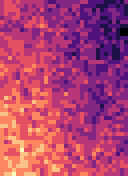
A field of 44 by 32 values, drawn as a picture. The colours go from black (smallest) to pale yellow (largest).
There is an overall slope up to the bottom left. Neither half mirrors the other. The bottom left is the ninth with the highest average. No regular stripes run through it.
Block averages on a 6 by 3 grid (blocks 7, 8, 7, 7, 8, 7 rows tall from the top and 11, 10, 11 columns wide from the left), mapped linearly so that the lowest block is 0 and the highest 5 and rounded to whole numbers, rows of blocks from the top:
310 | 320 | 321 | 431 | 532 | 543
